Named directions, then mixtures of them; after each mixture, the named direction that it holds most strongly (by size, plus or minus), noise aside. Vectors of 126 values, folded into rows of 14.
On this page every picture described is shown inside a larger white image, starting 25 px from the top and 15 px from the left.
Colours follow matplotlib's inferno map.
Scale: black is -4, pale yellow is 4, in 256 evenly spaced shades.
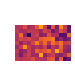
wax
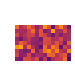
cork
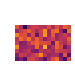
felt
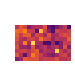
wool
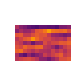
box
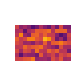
box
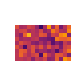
wax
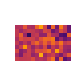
wax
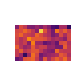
wool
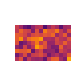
cork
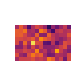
wool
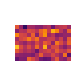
felt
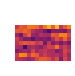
box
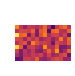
felt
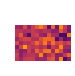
wax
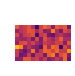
cork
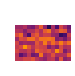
wax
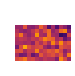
wax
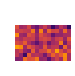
cork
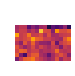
wool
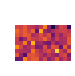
wool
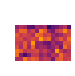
wool
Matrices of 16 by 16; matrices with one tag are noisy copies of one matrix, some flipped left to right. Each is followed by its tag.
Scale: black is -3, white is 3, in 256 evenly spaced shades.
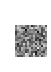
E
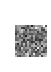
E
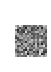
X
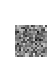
E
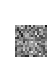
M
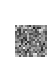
E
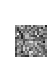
M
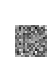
X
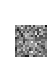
M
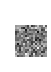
E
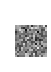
E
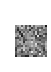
M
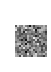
E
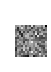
M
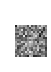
M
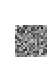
X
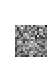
M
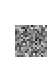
E
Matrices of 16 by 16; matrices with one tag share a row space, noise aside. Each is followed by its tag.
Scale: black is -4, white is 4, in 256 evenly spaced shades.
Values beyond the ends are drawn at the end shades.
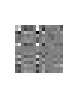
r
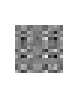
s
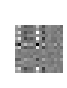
r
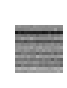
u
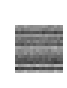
u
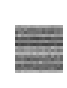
u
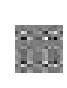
s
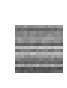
u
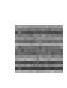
u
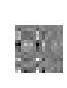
r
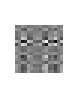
s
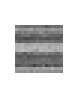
u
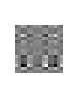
s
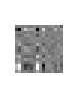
r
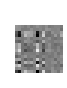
r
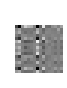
r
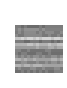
u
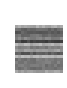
u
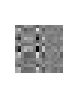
r
